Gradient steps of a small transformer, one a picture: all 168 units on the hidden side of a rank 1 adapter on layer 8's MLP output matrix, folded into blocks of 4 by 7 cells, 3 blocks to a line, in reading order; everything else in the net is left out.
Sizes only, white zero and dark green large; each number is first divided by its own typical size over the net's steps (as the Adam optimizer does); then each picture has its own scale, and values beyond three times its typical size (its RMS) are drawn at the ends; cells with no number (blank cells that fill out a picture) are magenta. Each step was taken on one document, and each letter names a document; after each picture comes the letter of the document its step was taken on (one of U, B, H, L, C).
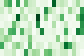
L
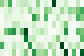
L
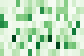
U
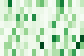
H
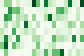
H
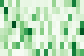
L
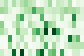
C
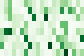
L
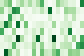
H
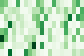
L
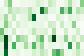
H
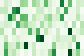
H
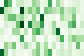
C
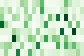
U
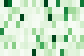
H
